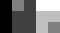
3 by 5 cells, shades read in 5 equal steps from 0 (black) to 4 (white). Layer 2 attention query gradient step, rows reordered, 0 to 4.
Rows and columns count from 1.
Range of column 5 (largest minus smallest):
2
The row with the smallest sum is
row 3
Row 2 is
0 1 1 3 3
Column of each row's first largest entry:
4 4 4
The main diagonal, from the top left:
0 1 1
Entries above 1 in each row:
3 2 2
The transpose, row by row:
0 0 0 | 2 1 1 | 1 1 1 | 4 3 3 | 4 3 2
